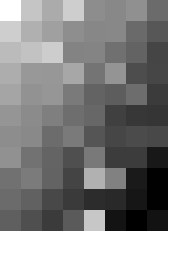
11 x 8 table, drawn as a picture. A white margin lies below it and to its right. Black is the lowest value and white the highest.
The bottom middle is the roughest part. The field climbs toward the top left. No regular stripes run through it. The bottom right is the ninth with the lowest average. The ninth with the highest average is the top left.
